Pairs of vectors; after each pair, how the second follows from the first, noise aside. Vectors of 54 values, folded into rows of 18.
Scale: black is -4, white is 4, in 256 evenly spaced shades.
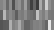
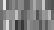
reversed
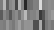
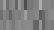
shrunk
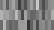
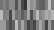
reversed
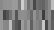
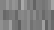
shrunk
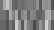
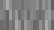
shrunk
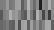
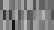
reversed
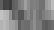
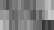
reversed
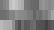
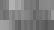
shrunk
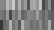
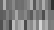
reversed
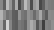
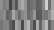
reversed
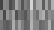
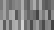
reversed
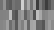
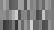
reversed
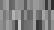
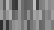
reversed
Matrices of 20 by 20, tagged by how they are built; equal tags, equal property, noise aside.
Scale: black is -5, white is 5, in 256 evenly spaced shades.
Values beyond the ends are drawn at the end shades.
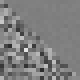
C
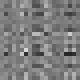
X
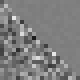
C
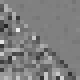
C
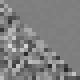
C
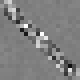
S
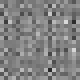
X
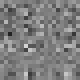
X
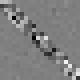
S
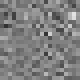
X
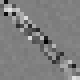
S
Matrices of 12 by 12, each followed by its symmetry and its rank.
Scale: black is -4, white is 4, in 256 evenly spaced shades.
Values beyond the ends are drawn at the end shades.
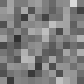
neither, full rank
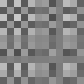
symmetric, rank one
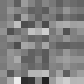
neither, rank two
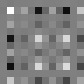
symmetric, rank one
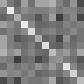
symmetric, full rank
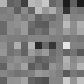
neither, rank two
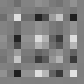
symmetric, rank one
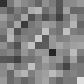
symmetric, full rank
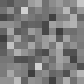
neither, full rank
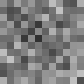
symmetric, full rank
